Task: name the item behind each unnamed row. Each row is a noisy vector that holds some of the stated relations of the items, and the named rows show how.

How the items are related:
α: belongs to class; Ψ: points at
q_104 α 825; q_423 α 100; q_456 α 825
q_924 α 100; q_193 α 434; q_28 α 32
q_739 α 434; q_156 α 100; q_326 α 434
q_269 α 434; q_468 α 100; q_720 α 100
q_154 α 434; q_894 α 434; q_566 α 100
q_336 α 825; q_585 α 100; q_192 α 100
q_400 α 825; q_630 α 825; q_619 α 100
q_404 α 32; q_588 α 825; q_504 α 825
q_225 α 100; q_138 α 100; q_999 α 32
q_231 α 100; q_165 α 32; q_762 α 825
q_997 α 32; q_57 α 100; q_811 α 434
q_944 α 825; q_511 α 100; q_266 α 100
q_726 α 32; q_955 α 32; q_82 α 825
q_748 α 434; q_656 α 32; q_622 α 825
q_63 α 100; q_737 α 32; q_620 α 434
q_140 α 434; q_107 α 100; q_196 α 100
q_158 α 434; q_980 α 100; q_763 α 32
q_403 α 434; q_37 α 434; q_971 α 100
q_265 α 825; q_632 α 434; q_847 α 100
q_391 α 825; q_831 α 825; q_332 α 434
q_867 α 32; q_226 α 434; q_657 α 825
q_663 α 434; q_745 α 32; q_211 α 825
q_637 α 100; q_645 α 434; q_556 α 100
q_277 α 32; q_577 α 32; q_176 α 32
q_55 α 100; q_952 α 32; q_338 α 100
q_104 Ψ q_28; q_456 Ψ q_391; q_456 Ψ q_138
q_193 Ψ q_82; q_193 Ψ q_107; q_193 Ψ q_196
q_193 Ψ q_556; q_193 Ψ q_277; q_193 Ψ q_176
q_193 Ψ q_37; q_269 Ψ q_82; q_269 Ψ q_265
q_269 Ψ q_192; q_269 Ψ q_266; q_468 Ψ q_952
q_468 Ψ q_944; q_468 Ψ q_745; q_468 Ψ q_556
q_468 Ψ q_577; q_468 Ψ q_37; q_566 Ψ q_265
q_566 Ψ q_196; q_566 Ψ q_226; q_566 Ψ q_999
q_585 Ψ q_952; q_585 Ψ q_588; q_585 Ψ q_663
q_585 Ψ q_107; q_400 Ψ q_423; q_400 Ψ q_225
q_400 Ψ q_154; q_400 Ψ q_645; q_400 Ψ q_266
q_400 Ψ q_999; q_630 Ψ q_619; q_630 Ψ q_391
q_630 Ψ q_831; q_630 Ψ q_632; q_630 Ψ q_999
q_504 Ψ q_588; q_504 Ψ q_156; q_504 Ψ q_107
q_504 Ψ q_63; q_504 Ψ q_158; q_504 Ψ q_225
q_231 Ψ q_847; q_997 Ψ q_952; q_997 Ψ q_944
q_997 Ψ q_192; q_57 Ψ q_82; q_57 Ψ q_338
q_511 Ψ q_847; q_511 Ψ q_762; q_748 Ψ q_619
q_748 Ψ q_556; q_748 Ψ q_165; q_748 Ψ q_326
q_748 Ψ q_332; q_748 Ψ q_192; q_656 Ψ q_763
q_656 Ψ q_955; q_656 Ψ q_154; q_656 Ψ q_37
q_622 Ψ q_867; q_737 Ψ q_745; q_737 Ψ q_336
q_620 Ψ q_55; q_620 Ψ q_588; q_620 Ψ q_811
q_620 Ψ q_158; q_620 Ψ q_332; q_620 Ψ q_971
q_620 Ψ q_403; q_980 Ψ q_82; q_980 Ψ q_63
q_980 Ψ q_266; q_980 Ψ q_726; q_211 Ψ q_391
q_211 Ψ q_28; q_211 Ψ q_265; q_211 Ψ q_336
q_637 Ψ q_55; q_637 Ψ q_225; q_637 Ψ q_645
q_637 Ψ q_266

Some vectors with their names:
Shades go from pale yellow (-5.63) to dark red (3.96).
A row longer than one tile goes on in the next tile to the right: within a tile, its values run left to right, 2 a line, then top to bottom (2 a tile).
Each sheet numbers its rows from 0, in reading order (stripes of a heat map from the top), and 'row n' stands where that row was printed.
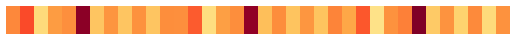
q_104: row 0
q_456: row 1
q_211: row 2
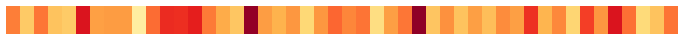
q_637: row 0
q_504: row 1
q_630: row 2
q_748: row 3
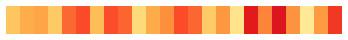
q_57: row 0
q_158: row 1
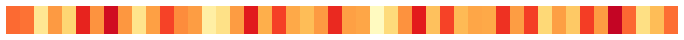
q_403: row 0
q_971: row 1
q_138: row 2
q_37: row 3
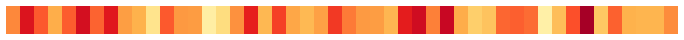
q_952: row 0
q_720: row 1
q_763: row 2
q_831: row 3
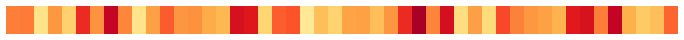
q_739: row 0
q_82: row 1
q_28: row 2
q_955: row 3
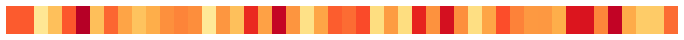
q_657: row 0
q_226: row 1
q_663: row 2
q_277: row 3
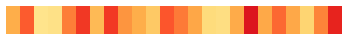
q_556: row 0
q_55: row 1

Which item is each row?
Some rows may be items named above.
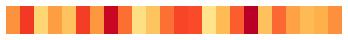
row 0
q_37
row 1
q_657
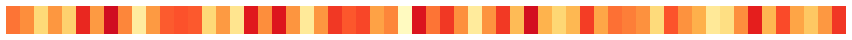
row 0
q_154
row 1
q_158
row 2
q_620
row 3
q_468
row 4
q_423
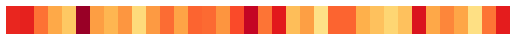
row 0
q_504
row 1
q_737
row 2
q_225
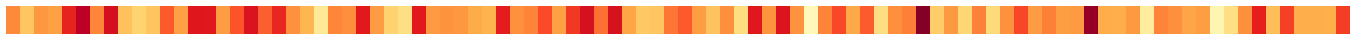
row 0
q_999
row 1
q_997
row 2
q_585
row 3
q_656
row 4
q_645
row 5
q_211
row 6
q_400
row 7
q_619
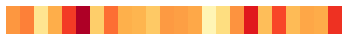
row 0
q_265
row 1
q_138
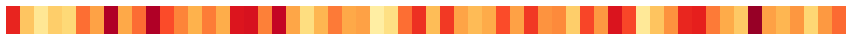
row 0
q_847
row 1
q_726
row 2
q_196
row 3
q_193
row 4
q_504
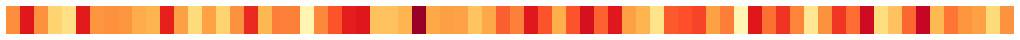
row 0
q_585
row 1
q_266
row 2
q_588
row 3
q_952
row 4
q_620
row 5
q_944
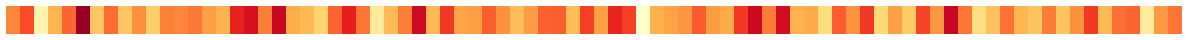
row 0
q_336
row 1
q_577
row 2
q_762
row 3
q_269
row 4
q_745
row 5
q_37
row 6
q_980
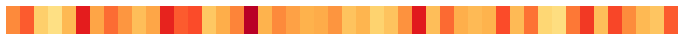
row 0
q_107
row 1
q_622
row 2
q_566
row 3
q_192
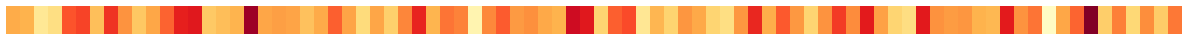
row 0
q_338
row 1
q_588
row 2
q_266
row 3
q_82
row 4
q_63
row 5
q_585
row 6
q_391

